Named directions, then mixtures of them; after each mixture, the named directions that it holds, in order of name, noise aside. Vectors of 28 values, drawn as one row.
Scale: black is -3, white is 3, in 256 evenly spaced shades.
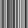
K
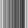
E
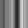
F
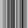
E, F, K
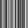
K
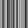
K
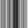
E, F, K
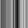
F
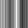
F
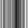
E, F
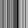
E, F, K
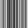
E, K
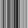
E, F, K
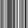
F, K
